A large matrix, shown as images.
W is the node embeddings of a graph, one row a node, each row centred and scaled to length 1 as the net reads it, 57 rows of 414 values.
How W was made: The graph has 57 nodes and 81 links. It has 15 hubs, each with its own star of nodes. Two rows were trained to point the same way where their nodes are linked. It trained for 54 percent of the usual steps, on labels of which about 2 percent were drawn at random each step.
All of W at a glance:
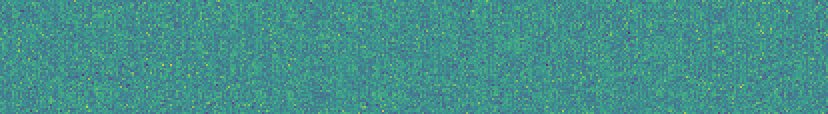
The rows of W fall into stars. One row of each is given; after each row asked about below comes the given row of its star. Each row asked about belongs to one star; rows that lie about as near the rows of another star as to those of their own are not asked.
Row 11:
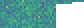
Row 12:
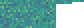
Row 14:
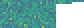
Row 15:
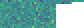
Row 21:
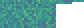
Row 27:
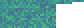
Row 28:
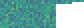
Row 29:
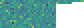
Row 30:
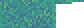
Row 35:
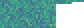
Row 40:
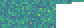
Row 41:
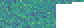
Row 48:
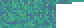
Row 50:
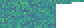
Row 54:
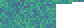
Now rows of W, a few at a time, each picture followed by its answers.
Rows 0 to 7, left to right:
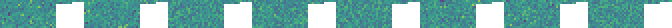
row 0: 27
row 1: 15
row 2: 30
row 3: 28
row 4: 21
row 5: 35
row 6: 48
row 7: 29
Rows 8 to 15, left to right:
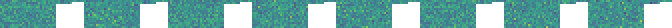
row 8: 35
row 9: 48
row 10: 28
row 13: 12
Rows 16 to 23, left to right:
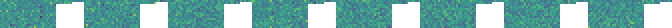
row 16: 27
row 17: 21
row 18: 40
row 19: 11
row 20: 15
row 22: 11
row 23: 14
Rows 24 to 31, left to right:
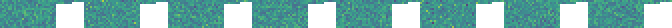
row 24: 21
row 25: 11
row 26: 15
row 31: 40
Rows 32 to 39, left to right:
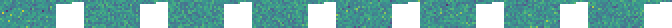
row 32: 30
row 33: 50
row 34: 15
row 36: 30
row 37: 30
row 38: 54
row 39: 54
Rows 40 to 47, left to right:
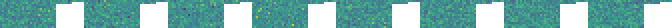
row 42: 12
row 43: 29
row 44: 27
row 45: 40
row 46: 41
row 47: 41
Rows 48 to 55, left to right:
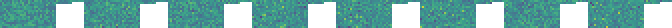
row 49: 35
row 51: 48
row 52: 29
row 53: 41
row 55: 12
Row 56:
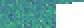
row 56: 28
